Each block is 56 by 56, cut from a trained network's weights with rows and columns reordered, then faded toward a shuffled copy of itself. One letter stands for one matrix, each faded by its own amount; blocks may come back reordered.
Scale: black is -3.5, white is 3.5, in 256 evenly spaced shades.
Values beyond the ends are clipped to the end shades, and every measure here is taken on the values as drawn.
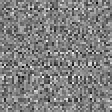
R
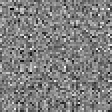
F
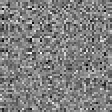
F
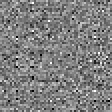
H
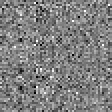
H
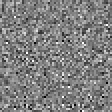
H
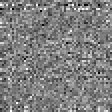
H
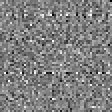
H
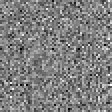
F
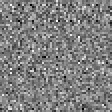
H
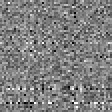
H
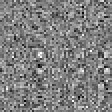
F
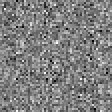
F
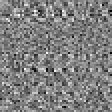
R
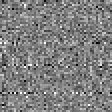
H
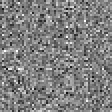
F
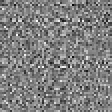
R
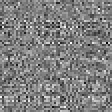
R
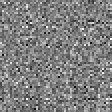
H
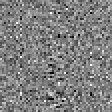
H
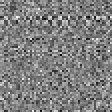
R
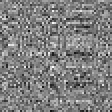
R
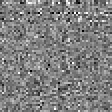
H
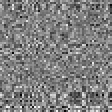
R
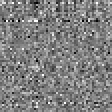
H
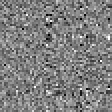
H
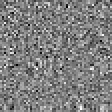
F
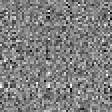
F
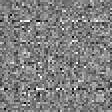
H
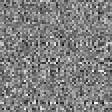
R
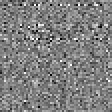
H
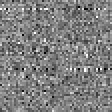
H
